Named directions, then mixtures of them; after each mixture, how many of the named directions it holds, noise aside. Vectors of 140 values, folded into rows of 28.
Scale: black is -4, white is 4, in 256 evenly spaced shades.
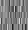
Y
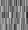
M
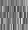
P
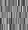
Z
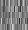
two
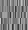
three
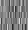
one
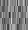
three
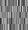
one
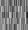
one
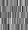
one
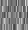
three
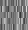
two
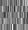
three
